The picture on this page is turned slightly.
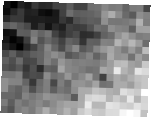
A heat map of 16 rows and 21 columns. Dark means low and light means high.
Ninth with the highest average: bottom right. Stripes: none. Mirror symmetry: none. Histogram: bell-shaped. Slope: up to the bottom right. Ninth with the lowest average: top left.
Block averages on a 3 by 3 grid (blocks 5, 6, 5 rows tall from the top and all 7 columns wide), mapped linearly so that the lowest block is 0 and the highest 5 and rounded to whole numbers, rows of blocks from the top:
013 | 124 | 245
